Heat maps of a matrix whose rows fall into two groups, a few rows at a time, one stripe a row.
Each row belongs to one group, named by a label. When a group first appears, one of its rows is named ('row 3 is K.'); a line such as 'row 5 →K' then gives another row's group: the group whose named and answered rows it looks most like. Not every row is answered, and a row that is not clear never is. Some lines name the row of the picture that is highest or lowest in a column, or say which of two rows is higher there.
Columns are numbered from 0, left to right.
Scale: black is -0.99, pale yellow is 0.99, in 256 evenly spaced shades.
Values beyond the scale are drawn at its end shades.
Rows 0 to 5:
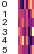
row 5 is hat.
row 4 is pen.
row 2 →pen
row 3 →hat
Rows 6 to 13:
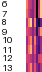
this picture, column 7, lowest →8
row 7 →hat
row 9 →hat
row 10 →pen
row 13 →pen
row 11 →pen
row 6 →hat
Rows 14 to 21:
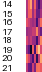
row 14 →pen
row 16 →hat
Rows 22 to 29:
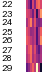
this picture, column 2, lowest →22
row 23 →hat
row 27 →pen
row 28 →pen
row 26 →hat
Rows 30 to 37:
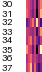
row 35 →hat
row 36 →pen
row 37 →pen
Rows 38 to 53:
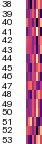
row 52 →hat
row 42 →hat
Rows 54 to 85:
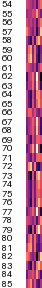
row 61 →hat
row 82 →hat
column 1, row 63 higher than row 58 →Yes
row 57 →hat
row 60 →pen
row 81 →pen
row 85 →pen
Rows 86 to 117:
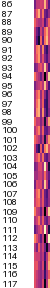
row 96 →pen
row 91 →pen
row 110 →pen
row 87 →pen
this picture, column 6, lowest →113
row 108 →pen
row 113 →pen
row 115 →hat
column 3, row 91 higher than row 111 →No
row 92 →pen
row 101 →hat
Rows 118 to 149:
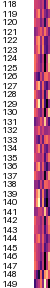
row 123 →pen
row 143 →hat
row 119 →pen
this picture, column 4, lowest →148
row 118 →hat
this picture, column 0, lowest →149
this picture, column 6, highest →148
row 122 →pen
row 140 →pen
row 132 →pen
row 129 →pen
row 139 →pen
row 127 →pen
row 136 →pen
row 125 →hat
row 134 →pen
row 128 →hat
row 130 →hat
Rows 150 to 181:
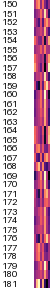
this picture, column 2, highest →181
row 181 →pen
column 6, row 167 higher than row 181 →Yes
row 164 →hat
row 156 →hat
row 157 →hat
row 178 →pen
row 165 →hat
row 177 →pen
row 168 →pen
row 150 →pen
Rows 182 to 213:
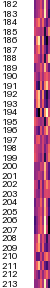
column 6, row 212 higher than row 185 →Yes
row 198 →hat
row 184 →pen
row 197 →pen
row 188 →hat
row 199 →hat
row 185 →hat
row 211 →pen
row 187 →pen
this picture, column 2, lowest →194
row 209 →pen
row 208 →pen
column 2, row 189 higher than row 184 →No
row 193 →pen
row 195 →hat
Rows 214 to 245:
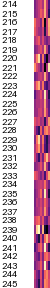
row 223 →pen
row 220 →pen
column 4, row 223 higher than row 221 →Yes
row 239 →pen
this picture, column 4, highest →239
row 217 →hat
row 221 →hat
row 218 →pen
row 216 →hat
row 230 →pen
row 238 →pen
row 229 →pen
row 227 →hat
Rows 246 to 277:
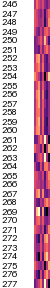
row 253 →pen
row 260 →pen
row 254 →hat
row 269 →pen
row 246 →pen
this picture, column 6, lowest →269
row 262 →hat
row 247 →hat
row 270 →pen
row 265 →hat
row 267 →pen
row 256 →pen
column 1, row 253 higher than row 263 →Yes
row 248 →hat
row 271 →hat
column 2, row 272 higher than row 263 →No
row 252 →pen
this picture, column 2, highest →269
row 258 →pen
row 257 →pen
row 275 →hat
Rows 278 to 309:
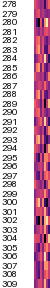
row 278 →hat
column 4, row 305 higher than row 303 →No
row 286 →hat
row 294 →hat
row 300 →pen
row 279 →pen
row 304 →hat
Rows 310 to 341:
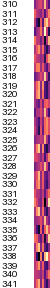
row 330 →pen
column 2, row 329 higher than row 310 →Yes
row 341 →pen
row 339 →pen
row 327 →hat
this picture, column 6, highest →338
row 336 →hat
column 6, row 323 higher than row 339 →Yes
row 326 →pen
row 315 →pen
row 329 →pen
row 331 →hat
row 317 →pen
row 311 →hat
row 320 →pen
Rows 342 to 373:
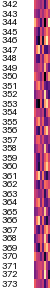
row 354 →hat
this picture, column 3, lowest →344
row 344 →hat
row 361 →pen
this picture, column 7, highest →344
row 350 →hat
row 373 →hat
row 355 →pen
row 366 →pen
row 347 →pen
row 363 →hat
